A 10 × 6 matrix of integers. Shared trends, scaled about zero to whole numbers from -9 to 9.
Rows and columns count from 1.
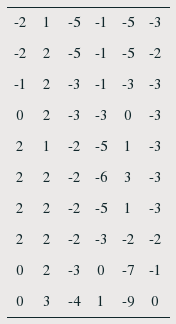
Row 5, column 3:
-2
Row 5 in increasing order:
-5 -3 -2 1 1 2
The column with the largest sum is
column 2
